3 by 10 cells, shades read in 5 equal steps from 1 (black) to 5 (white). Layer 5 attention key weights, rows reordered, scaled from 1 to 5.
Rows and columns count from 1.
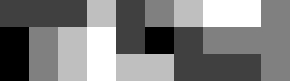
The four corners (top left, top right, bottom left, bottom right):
2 3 1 3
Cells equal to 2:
9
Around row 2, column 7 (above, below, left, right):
4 2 1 3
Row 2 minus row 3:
0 0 0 0 -2 -3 0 1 1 0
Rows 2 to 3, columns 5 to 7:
2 1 2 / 4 4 2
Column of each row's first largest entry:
8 4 4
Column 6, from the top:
3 1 4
